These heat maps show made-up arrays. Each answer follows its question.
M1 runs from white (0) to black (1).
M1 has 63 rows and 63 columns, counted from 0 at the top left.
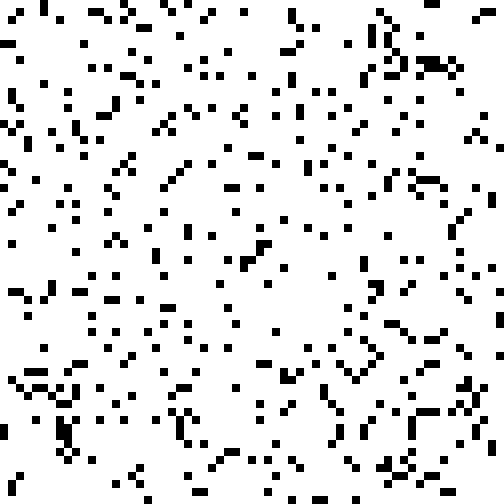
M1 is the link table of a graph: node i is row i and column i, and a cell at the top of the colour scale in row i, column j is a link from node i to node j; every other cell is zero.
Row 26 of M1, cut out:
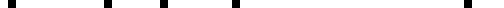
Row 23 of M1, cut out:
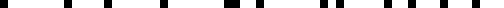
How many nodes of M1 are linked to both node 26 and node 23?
3
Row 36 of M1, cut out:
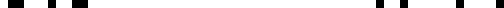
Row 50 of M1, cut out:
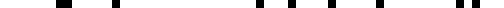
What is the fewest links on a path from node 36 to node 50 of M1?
1
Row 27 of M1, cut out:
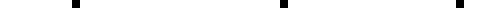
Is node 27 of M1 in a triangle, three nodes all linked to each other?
no
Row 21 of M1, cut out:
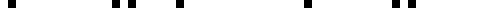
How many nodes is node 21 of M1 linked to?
7
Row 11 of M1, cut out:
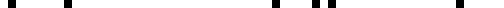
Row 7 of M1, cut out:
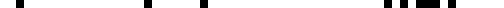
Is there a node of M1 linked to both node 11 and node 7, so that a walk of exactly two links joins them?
no
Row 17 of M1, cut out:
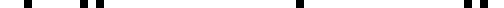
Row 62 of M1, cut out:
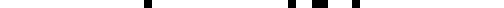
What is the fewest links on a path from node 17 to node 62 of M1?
3
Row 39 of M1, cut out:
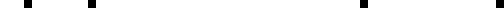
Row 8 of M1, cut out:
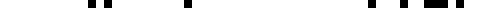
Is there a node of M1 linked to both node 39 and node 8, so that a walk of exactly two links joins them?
yes
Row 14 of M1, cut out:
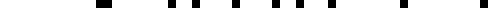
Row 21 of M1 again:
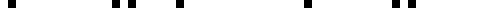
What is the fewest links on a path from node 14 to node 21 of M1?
1
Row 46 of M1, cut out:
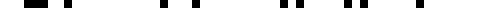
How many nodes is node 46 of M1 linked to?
11
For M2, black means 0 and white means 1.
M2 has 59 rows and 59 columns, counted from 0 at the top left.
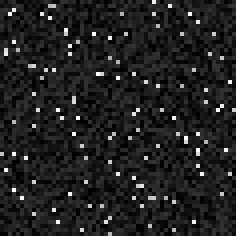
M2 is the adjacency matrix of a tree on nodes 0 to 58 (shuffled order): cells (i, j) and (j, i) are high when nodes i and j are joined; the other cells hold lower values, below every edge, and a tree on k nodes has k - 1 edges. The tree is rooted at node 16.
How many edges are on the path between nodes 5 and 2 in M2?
4
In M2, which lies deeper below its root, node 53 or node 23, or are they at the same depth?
the same depth
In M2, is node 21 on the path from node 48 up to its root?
yes
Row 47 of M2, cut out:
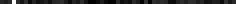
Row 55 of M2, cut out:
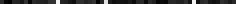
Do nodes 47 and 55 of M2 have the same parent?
no
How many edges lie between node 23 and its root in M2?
2
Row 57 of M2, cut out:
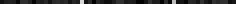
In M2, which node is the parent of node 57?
20
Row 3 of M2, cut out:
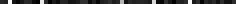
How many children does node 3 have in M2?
4
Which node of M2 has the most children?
27
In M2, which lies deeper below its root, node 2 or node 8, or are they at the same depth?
node 2
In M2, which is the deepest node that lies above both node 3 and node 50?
43
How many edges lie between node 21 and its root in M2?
3
